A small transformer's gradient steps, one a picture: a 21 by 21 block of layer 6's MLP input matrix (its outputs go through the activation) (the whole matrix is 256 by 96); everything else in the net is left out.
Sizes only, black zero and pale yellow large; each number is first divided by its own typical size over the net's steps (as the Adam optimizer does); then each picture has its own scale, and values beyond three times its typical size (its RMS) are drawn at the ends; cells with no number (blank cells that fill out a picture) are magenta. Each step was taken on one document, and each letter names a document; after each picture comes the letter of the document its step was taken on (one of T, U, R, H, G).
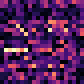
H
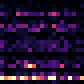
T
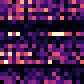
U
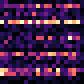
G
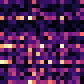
U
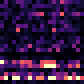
T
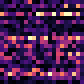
G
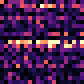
U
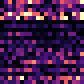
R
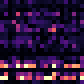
T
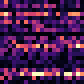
G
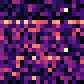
H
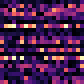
R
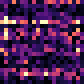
G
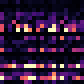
T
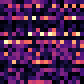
U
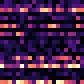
R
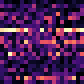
H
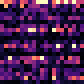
H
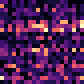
H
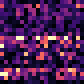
G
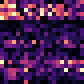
R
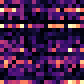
R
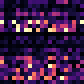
T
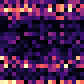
R
